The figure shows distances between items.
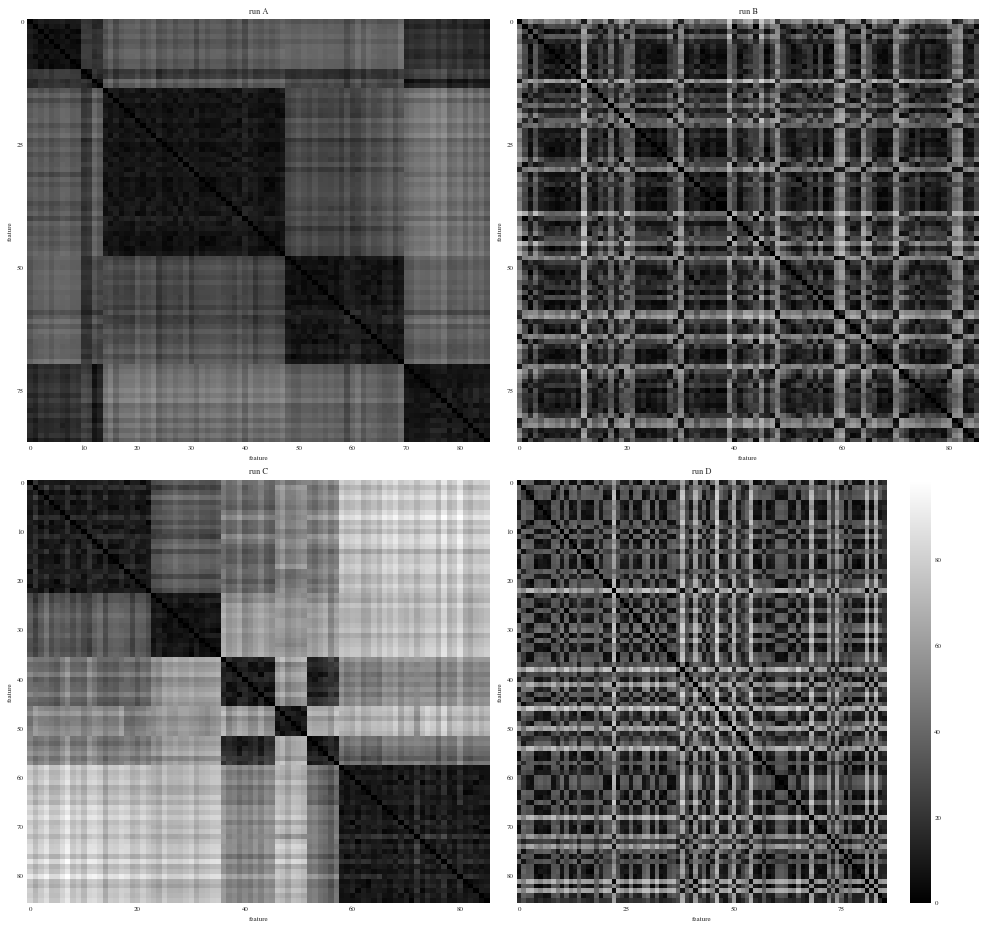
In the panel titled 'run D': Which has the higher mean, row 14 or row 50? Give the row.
50
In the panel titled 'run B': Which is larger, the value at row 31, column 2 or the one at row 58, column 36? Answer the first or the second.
the second
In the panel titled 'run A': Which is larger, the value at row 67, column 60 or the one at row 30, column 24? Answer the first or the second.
the first
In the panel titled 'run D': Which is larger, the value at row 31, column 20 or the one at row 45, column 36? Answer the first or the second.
the first
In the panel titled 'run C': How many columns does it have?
86
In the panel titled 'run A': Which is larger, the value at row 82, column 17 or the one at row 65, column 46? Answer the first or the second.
the first
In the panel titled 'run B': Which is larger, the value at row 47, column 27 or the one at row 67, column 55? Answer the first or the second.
the first
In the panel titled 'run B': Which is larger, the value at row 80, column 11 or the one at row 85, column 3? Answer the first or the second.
the first
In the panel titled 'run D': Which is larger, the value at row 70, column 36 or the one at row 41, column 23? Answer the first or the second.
the second
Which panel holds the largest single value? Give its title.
run C
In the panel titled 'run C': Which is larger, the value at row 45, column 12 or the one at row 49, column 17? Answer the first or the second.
the second
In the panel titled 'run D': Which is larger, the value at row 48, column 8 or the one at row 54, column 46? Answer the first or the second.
the first
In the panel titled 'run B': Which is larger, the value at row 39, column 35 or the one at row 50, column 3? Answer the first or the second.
the first
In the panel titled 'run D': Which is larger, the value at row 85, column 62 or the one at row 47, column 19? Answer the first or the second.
the first
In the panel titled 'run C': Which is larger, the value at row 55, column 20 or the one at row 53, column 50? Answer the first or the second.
the second
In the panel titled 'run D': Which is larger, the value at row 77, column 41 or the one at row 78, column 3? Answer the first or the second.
the first
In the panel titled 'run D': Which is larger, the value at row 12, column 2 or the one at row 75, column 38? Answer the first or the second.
the second
